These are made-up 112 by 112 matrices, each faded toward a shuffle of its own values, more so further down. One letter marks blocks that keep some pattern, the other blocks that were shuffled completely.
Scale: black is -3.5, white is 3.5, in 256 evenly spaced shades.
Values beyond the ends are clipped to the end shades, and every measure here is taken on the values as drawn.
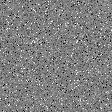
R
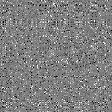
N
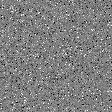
R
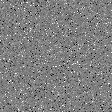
R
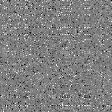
N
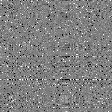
N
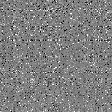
N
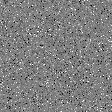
R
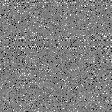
N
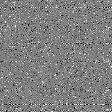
N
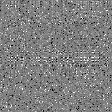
N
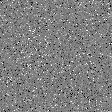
R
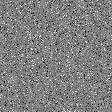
R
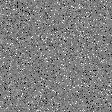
R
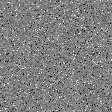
R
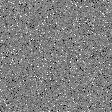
R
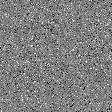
R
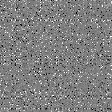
N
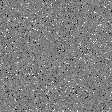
R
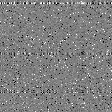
N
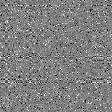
N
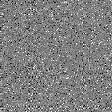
N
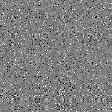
N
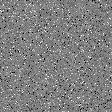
R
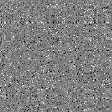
N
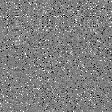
N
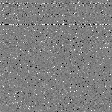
N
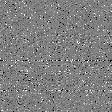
N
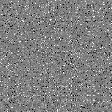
N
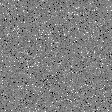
R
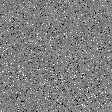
R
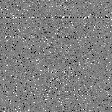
N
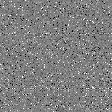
N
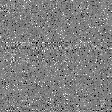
N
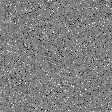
R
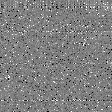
N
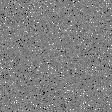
R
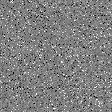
N
